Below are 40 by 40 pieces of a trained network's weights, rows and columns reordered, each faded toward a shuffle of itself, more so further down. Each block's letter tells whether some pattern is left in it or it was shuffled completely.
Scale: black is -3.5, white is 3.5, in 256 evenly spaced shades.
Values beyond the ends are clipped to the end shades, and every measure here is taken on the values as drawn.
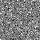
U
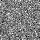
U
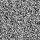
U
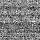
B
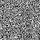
B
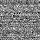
B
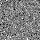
U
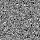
U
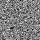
B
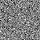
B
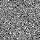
B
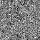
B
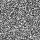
U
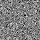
U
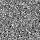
U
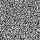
B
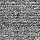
B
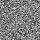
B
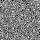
U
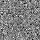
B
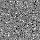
B
